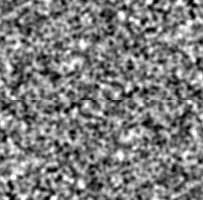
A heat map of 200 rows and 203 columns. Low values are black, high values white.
Grain: blotchy. Histogram: bell-shaped. Symmetry: a half turn.
